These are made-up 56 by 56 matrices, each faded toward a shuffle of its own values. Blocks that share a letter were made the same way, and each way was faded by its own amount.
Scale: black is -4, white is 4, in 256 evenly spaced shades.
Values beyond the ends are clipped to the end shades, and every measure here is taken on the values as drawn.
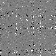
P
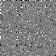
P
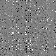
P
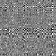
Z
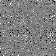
P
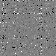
P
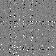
P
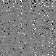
P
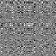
Z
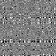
Z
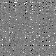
P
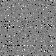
P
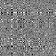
Z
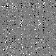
P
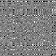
Z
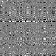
Z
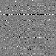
Z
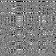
Z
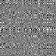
Z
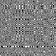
Z
